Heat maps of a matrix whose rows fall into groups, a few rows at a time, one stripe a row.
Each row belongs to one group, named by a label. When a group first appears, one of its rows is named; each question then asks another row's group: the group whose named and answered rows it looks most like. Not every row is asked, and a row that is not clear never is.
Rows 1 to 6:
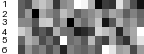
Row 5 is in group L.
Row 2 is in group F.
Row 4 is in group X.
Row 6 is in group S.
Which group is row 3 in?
F
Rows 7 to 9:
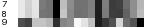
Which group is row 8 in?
L
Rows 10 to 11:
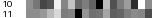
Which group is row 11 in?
F
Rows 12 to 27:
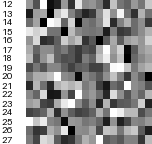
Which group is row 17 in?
X
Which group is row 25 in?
L
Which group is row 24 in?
S
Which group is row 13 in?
X
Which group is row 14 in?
F
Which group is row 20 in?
F
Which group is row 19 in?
S
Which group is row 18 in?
X
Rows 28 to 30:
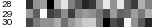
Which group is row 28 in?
X
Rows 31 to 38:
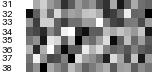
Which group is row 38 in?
F
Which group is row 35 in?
F
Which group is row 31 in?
L
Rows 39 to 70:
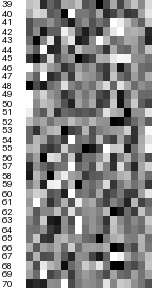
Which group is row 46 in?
L
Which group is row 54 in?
L
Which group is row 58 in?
X
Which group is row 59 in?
F
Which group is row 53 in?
S
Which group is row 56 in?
F
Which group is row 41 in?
S
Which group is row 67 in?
S
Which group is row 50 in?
L
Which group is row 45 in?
S
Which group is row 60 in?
L
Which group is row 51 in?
X
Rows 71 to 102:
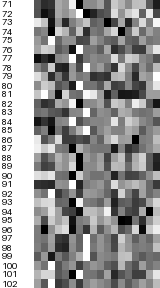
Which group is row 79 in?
X
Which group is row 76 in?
L
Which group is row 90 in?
L
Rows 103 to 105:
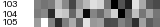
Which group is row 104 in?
F
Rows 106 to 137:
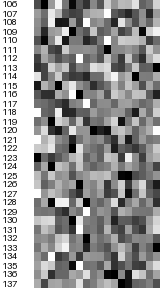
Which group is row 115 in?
X
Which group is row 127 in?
L
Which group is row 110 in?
S
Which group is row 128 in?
F
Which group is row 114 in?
X
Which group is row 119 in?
F
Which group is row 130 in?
L
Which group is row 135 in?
L
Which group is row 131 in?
L
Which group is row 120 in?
X
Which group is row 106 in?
S
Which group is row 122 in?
L
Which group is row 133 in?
F
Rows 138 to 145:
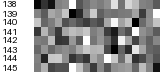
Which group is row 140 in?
X
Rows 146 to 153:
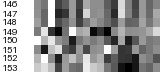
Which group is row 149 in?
X
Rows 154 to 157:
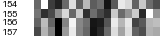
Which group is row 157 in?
X
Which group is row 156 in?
X
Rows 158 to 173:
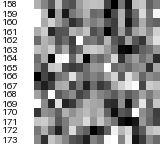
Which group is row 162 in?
L
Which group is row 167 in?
S
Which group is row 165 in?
S
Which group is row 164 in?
F
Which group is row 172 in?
X
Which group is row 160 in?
L
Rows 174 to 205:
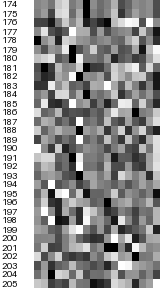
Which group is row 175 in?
F
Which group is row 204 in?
F
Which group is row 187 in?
L
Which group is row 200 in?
X
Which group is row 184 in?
F
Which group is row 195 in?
F
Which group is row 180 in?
L
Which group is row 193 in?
S
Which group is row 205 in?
X
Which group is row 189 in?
L
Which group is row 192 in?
L
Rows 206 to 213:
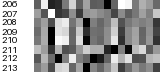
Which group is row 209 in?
F
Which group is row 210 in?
F
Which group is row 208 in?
F
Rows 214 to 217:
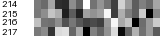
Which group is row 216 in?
X
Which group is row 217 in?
F
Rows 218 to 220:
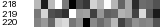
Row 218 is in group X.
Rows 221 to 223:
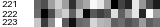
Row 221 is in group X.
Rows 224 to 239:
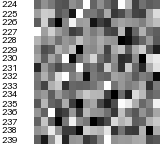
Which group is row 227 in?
L
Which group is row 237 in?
X
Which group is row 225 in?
L
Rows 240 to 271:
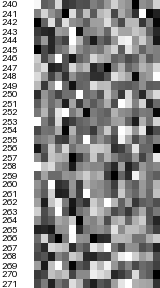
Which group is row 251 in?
S
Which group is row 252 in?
F
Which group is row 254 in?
S
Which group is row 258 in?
L
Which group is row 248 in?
X
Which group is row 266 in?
X
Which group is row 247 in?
X
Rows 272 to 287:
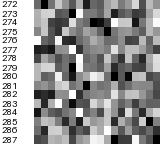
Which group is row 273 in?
L
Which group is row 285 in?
S
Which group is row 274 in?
X
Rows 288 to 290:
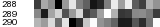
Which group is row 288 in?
X
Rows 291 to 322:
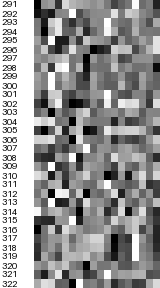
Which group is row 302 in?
S
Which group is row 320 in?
F
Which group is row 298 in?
F
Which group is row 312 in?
F
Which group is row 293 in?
S
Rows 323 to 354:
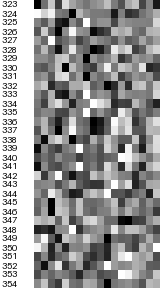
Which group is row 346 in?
F
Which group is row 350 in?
X
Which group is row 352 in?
S
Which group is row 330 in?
S
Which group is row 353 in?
S
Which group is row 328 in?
X
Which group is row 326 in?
X
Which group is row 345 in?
F
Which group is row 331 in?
F
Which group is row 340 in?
S
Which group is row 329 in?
F
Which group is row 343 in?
X
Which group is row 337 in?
X
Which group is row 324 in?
L
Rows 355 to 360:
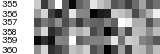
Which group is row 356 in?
X
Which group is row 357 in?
S
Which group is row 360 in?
X
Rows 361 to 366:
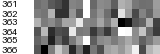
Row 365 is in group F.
